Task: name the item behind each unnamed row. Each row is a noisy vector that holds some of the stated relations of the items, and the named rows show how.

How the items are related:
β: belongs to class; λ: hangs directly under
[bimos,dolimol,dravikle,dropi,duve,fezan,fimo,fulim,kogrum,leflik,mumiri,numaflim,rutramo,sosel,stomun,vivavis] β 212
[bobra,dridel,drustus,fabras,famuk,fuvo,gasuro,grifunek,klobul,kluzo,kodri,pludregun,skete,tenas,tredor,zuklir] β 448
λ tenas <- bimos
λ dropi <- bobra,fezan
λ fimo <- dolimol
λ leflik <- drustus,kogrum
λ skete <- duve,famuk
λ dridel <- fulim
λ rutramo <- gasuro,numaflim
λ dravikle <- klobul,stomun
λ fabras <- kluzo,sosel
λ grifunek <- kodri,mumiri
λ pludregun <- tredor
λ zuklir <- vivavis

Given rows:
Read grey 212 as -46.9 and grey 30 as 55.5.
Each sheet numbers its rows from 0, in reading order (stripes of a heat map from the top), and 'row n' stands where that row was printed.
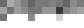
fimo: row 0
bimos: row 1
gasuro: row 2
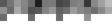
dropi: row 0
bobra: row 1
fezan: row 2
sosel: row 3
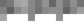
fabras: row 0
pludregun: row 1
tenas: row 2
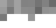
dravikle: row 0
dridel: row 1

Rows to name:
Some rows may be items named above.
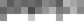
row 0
tredor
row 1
gasuro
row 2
rutramo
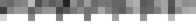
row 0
gasuro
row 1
klobul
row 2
bobra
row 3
stomun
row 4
kluzo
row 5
kluzo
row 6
numaflim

